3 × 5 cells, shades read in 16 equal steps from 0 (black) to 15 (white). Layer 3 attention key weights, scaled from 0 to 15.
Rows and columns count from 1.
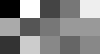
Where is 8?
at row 3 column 3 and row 3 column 5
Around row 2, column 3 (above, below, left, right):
4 8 5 9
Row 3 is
3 12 8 6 8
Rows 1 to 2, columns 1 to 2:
0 15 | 10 5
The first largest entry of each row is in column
2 1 2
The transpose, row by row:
0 10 3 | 15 5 12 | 4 7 8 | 7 9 6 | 14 9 8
